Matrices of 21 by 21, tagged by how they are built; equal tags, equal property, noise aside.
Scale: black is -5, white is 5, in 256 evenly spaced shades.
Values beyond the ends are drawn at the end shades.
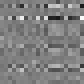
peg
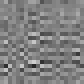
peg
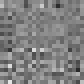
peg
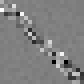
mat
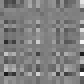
peg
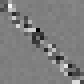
mat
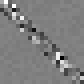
mat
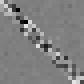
mat
